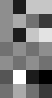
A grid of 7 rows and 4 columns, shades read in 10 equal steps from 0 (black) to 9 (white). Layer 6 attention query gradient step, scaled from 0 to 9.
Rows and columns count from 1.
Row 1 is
5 1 7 7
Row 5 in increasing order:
4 4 5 5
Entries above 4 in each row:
3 2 3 2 2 1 1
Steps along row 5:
down up down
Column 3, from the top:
7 4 7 4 5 1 4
